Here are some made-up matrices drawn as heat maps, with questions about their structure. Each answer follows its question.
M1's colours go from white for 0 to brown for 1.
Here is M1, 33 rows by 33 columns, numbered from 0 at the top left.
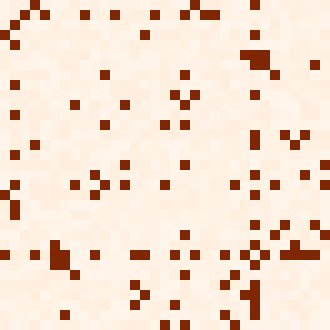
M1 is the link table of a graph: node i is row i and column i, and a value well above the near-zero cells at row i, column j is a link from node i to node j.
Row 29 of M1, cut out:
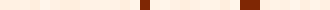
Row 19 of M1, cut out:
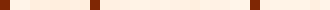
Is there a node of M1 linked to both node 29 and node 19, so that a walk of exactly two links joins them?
yes
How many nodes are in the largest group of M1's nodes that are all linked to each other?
3
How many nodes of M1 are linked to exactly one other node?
7
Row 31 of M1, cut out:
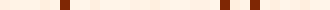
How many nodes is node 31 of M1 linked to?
3
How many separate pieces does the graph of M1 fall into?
2
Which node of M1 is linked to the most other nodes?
node 25
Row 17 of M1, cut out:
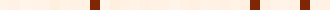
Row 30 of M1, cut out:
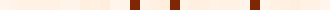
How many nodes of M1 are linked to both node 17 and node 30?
1
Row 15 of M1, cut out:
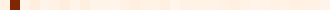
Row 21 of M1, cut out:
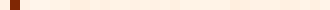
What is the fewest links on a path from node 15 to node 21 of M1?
2
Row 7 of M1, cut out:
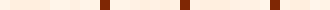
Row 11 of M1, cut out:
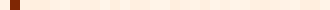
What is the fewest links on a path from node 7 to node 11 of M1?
3
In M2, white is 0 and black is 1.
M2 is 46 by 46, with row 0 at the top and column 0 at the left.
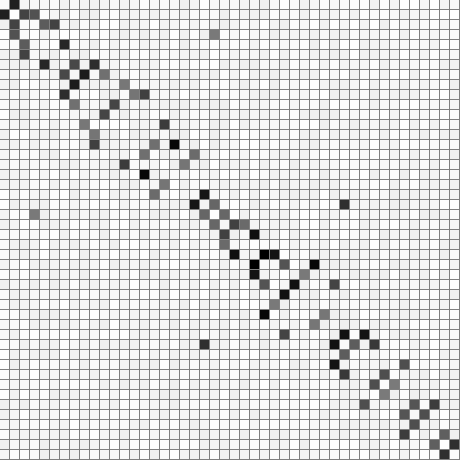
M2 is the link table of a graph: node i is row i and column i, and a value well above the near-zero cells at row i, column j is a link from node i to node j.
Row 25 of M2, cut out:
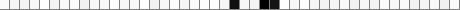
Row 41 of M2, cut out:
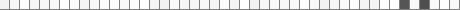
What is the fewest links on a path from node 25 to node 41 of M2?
6
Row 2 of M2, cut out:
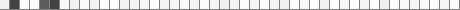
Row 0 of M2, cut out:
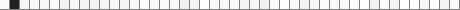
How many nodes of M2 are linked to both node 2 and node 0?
1
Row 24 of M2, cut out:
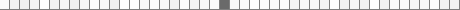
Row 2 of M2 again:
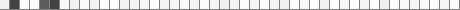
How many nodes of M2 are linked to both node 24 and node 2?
0
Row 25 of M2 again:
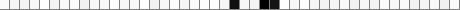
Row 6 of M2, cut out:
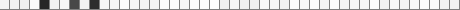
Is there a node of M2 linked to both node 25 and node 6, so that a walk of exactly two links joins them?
no
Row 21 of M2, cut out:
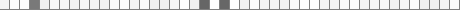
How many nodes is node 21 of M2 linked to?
3
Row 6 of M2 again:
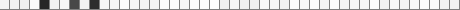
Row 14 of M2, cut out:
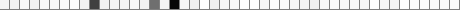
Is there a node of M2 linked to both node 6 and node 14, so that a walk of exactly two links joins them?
yes
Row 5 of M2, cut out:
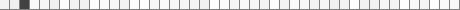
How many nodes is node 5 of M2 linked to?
1
